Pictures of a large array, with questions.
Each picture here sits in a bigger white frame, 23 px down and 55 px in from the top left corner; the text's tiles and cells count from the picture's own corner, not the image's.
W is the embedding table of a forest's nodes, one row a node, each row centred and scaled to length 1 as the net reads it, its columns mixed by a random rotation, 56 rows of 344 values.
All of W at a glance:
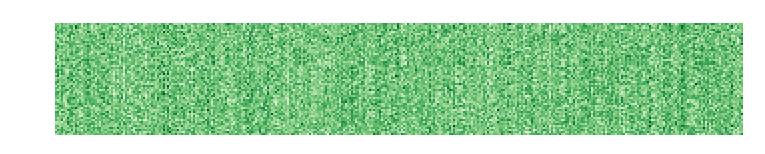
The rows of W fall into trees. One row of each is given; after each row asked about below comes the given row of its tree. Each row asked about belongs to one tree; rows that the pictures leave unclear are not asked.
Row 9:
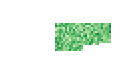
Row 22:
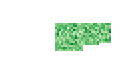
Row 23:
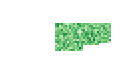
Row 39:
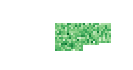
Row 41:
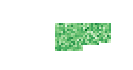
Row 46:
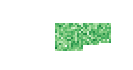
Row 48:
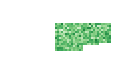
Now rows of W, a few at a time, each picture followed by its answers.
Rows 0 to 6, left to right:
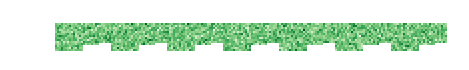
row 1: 46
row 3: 48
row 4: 46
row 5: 22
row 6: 39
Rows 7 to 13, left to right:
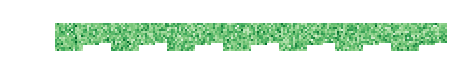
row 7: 22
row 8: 41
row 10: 22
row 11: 46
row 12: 48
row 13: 48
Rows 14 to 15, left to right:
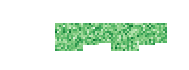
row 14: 46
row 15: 22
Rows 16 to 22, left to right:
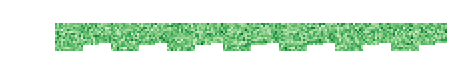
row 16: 48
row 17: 48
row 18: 9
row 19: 48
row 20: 48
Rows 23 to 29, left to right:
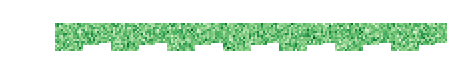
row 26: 22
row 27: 39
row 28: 46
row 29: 23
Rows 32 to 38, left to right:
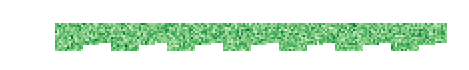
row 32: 46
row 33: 9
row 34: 46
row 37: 22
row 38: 39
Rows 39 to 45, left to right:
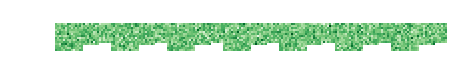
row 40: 23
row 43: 39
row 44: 46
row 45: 22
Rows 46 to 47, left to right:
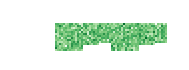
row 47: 39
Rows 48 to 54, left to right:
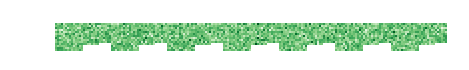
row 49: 39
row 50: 39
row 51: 46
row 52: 48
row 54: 48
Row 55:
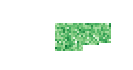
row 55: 41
